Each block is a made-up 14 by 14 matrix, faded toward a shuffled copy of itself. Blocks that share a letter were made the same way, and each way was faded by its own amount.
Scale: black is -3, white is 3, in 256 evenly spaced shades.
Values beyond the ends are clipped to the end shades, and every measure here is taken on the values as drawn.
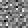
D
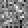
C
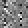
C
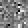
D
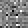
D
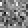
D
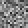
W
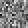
W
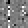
C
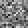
W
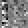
C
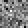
W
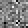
D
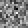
W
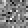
D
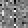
C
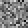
W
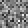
W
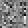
C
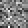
D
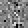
C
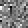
D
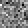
W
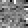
D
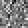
W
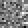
D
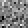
D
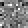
D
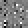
C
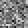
W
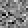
D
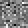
D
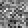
W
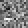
W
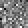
D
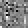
C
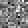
D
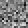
W
